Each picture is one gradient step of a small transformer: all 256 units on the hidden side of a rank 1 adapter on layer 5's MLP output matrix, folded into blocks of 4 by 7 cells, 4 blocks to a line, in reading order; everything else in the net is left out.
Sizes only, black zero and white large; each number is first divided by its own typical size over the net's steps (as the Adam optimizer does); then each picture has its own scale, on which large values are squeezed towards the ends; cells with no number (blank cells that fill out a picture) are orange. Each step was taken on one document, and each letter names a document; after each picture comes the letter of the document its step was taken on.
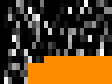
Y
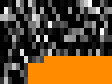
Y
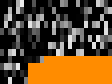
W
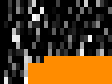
Y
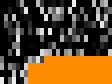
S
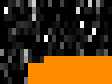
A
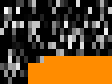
W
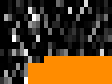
Y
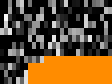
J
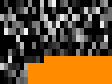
J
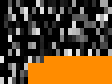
S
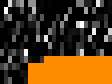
A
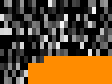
J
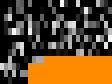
W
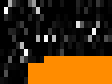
A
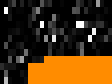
A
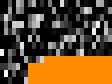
W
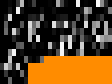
W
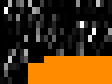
A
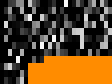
J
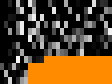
J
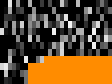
W
